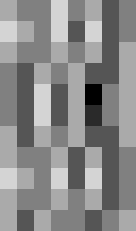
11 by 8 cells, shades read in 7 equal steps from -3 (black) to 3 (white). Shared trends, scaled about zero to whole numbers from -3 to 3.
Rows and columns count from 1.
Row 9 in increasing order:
-1 -1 0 0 1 2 2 2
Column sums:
10 -3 7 7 1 0 -8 6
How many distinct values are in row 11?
3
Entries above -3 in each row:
8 8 8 8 7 8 8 8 8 8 8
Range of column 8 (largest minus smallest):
1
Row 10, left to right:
1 0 0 1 0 1 -1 0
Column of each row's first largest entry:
4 1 1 3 3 3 1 1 1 1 1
